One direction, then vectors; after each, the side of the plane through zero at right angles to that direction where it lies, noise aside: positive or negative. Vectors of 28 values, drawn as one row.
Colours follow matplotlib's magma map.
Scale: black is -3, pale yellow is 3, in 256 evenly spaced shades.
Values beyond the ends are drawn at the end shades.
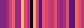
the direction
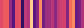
negative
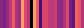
positive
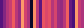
positive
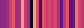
positive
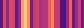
positive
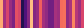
negative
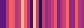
positive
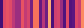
positive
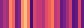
positive
